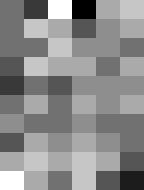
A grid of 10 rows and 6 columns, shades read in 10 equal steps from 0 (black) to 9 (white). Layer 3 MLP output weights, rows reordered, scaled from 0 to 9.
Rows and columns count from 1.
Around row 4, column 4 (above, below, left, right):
5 5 6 4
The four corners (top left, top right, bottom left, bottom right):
4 7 9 1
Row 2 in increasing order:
3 4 5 6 6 7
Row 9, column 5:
6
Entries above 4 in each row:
3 4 3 4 3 4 2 4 5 3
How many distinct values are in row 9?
3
